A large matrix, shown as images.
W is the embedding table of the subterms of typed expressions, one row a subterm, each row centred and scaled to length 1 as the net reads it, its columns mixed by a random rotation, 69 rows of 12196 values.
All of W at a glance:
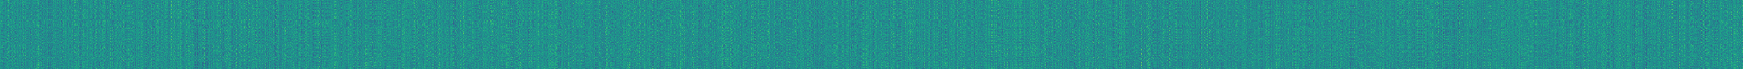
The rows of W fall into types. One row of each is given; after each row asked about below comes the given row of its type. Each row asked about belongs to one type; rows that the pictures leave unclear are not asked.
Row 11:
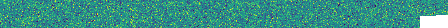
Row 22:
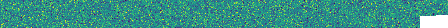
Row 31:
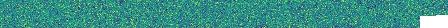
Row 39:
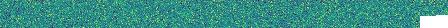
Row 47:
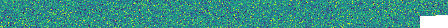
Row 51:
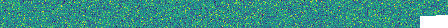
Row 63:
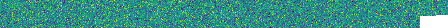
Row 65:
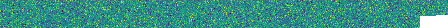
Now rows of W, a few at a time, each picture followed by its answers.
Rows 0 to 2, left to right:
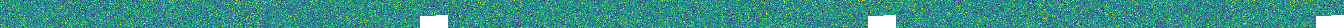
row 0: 51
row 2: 47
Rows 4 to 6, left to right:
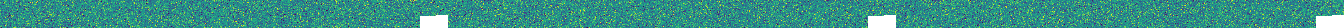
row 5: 39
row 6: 39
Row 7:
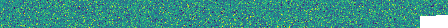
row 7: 31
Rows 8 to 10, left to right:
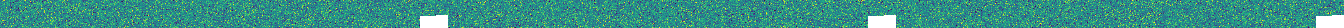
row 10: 51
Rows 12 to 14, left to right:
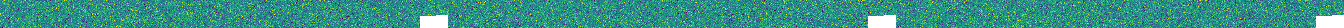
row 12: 11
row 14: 65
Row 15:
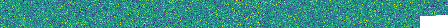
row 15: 51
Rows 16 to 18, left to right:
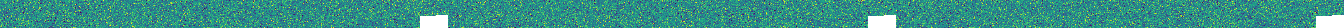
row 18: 65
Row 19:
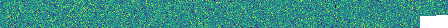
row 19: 63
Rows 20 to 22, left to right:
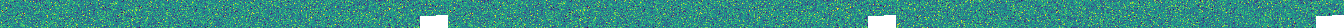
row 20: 39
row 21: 39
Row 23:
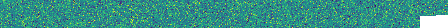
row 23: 11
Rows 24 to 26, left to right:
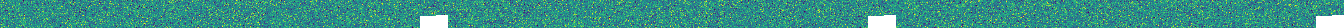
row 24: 51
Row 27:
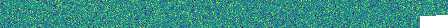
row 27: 63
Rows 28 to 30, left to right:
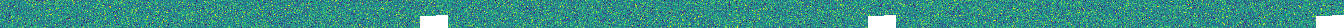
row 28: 39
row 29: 31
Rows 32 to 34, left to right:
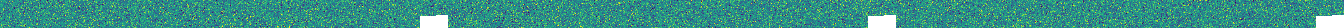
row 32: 31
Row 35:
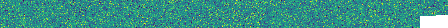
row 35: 51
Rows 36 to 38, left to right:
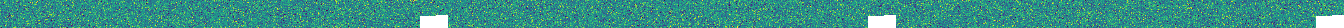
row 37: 31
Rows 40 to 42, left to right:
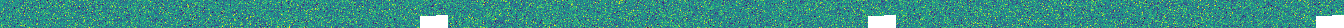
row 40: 31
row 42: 11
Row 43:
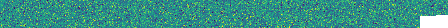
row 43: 31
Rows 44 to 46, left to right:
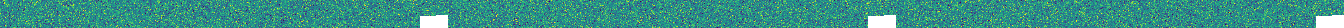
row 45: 63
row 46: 63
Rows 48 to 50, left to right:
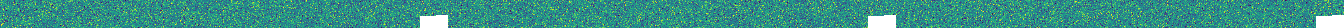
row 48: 22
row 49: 65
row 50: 63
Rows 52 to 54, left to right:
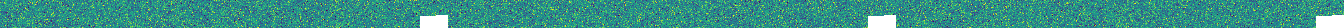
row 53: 65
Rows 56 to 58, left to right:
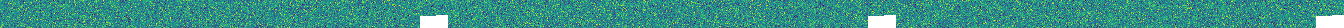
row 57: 11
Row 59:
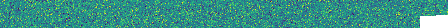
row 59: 39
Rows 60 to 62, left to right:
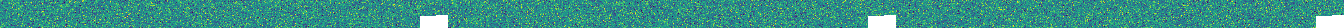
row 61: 11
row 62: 65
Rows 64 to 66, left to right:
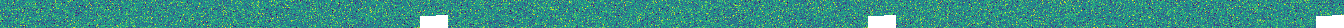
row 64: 65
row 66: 51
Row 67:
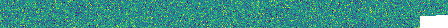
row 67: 65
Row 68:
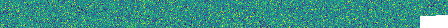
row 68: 31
